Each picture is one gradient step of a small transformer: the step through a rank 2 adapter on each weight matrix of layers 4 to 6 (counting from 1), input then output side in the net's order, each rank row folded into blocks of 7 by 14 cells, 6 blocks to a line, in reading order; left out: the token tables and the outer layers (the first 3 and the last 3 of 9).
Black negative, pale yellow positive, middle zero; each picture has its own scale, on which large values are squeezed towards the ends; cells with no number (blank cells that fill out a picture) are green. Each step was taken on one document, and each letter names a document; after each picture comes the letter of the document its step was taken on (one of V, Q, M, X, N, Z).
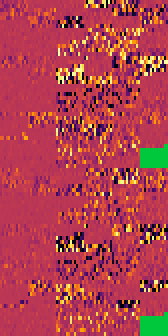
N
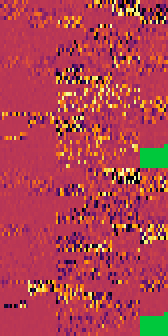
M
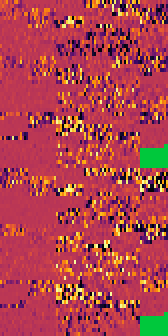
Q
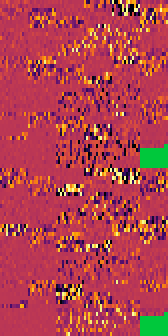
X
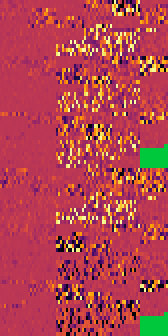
M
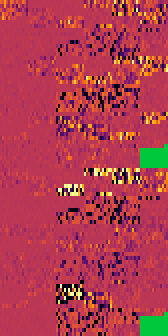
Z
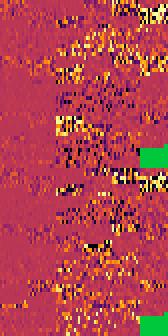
Q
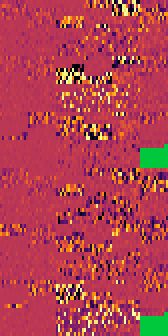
X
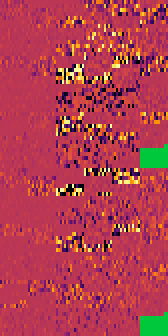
Q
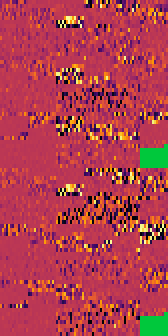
X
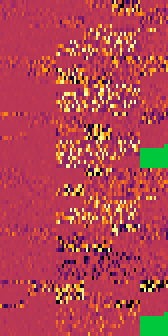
M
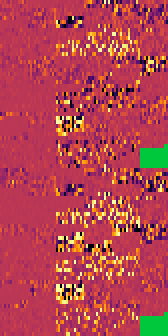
Q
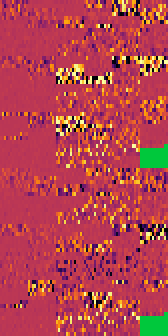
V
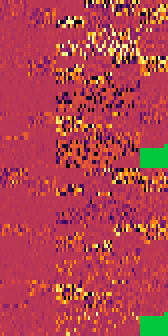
Q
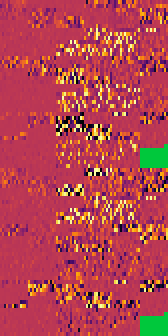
M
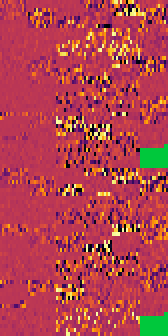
Q
